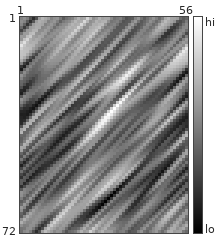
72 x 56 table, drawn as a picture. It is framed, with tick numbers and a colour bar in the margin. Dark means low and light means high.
Odd rows or columns: none. Calmest part: top left. Average level on the scale: 50%. Histogram: bell-shaped. Grain: diagonal, up to the right.
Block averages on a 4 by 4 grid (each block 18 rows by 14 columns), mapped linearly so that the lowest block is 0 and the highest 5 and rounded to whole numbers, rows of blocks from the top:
4534 / 1252 / 0220 / 2412
